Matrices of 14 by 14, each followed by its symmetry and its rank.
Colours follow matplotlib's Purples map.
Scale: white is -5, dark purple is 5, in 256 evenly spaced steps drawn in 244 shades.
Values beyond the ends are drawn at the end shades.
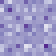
symmetric, rank two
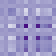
symmetric, rank one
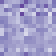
neither, rank three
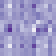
neither, rank two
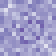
symmetric, full rank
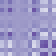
symmetric, rank one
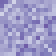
symmetric, full rank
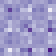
symmetric, rank two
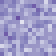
symmetric, full rank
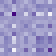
symmetric, rank two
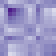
symmetric, rank two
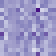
neither, rank three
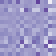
neither, rank two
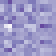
neither, rank three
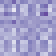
neither, rank two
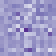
neither, rank three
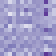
neither, rank three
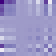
symmetric, rank one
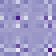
symmetric, rank two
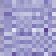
neither, rank two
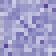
symmetric, full rank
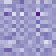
neither, rank two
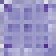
symmetric, rank two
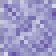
symmetric, full rank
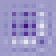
symmetric, rank one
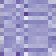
neither, rank two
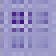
symmetric, rank one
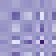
symmetric, rank one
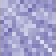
symmetric, full rank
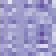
neither, rank three
